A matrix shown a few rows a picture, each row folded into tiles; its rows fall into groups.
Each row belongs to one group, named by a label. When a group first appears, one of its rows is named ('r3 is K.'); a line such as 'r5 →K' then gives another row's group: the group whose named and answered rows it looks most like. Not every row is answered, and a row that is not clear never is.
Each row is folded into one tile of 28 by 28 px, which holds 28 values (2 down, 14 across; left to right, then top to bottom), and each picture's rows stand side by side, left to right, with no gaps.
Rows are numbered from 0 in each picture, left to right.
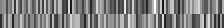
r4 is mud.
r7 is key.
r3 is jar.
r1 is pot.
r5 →mud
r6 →key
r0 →jar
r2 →jar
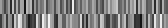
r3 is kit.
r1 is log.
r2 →pot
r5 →jar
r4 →key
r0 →pot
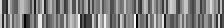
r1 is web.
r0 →kit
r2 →mud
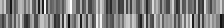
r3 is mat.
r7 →kit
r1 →pot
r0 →key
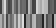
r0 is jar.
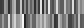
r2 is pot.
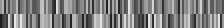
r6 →key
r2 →kit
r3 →log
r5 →jar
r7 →jar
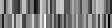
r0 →kit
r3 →mat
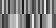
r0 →log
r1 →pot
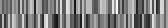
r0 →mud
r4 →key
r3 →key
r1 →kit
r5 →web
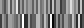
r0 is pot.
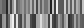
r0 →web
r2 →pot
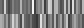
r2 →pot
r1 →web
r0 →mud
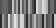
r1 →mat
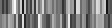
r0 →mud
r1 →web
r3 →mat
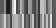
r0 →mud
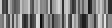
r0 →kit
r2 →kit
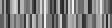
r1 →mat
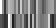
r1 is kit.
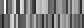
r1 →mat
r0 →web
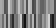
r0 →kit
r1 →kit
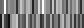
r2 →key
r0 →web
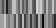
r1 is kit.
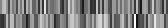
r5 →jar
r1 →pot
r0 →key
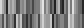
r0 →kit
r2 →mat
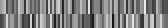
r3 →web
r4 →jar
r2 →kit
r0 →key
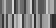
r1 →kit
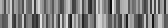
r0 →log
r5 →pot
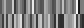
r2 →log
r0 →jar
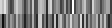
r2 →pot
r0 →key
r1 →web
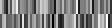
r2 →log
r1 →mat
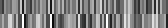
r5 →mud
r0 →mud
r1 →mud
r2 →log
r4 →mat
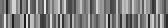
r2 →kit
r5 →key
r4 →web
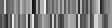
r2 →log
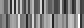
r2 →mud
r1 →jar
